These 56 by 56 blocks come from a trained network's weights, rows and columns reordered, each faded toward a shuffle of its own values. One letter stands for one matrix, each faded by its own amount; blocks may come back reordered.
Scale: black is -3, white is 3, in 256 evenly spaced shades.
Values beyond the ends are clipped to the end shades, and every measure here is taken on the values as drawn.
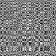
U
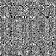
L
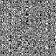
L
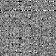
L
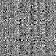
L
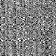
L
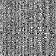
L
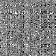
L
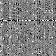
L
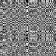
U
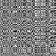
U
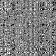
L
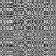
U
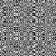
U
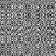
U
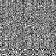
L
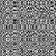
U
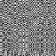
U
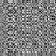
U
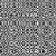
U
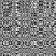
U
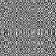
U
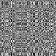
U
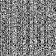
L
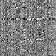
L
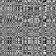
U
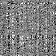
L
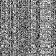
L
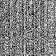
L
